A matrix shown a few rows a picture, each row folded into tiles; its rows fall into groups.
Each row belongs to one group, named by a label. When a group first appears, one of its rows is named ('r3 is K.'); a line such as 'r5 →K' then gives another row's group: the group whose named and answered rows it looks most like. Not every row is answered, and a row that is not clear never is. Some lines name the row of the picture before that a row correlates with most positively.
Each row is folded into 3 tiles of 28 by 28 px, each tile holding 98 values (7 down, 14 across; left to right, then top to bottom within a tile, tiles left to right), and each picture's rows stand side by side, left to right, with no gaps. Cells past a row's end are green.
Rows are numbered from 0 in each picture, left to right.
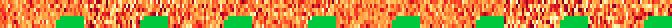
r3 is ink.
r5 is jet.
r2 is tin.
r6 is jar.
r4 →tin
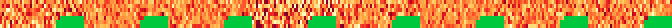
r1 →tin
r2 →tin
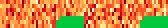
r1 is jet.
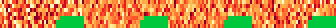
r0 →jet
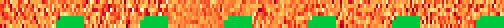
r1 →jar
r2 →jet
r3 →ink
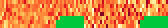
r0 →ink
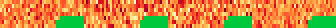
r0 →jet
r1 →jar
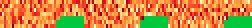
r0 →tin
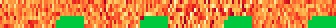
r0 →tin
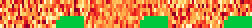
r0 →jar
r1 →ink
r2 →tin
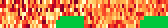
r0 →jar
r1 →tin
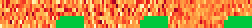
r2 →ink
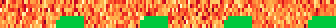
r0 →jar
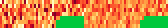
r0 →tin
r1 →jar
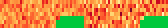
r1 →tin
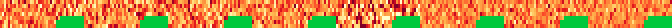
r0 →ink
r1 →tin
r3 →ink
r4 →jar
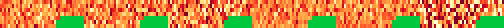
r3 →jar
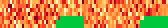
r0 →jet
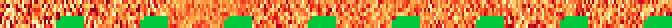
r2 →tin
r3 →jar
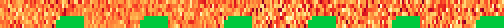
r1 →jar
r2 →ink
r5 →jar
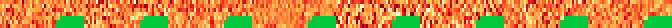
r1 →jar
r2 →jar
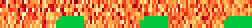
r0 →jar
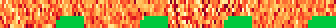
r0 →tin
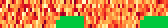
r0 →jar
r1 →tin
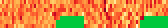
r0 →tin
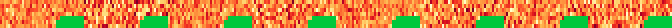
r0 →ink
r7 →tin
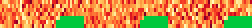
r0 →jet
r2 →jet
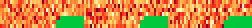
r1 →tin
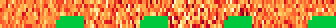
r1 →ink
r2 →tin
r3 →ink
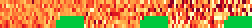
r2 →jar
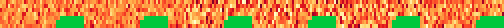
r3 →jar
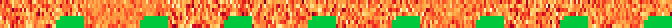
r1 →tin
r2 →tin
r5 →ink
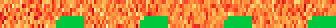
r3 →jet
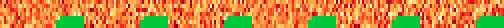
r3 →jar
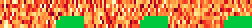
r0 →ink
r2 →ink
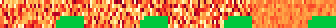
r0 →tin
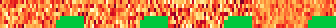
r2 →tin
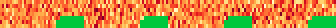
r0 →ink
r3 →jet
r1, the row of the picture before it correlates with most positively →2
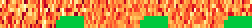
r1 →jar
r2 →jar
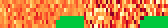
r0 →jet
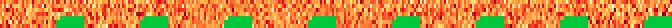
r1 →tin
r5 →tin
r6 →tin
